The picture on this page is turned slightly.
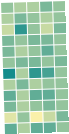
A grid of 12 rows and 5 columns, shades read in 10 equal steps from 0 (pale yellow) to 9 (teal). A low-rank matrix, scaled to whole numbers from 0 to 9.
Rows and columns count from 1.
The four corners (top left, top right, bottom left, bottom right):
4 4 6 4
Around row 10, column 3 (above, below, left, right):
6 0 3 5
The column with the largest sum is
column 4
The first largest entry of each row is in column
4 2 2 1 4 2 1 2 1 1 5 1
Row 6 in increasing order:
4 4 5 5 5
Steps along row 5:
down up up down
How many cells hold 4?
19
